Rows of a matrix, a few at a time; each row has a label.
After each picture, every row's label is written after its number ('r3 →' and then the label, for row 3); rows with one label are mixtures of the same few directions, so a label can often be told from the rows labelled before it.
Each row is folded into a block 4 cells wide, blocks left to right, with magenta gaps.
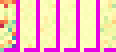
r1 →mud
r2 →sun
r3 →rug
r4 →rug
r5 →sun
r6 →rug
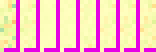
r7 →rug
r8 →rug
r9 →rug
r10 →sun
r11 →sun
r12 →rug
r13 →rug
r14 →rug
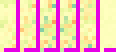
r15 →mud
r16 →rug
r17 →rug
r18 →rug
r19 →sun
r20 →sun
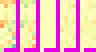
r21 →mud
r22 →mud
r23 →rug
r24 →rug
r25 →rug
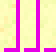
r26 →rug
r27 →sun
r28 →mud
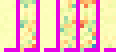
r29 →rug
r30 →mud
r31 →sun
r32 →rug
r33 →mud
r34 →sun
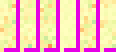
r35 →rug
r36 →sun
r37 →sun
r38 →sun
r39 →rug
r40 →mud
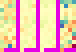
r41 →sun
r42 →rug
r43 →mud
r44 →mud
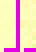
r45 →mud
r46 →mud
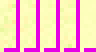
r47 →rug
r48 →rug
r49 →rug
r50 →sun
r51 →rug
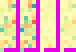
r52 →rug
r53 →rug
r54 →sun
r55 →rug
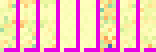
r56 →rug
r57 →mud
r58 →mud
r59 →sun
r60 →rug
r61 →sun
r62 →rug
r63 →sun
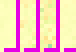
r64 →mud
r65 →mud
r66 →sun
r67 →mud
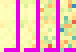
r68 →mud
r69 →mud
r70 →sun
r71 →rug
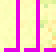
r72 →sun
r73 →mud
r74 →mud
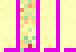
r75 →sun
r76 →sun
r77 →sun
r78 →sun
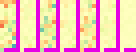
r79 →mud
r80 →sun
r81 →rug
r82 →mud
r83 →rug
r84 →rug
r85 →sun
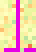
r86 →rug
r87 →sun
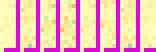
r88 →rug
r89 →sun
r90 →rug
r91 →rug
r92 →rug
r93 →mud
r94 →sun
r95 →sun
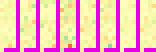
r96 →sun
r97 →rug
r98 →mud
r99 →sun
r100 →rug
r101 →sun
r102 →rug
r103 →rug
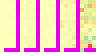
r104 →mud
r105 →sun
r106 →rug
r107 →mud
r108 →sun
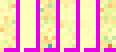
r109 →rug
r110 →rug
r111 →sun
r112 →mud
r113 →mud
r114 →sun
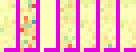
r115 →rug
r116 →rug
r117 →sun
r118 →sun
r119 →mud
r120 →sun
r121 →mud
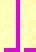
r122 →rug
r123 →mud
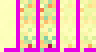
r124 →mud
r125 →sun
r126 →sun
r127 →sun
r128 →sun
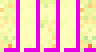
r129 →sun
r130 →sun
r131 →mud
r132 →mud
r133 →sun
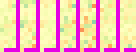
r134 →rug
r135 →mud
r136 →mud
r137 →rug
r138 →rug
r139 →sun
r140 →sun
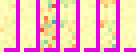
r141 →rug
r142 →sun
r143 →rug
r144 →mud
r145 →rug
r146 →mud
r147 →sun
